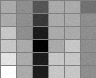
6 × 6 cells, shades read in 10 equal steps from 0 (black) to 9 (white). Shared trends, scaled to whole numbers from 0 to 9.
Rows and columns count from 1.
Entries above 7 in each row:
0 0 0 0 1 1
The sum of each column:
43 33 8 38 39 29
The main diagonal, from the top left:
6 5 1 6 7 5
